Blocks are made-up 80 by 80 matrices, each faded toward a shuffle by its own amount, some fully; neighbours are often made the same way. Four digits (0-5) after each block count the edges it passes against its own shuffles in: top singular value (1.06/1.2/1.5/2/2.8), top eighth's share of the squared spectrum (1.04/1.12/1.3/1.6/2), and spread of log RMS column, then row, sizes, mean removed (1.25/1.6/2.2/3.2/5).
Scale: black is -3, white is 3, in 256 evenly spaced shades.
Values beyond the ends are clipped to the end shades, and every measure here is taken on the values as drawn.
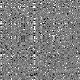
4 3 2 2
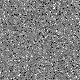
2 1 0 0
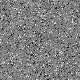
1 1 0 0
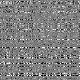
4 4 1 4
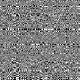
4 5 2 4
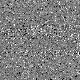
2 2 0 2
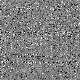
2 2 0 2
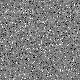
0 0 0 0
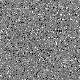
1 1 0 1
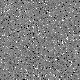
2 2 0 0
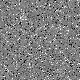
2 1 0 0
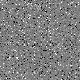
3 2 1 0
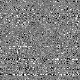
2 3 2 3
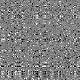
4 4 2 3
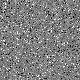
0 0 0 0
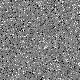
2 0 0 0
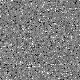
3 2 0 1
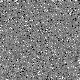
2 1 0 0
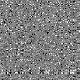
4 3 2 2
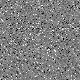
3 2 0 1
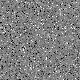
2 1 0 0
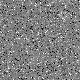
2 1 0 0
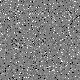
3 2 0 1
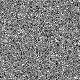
1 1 0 0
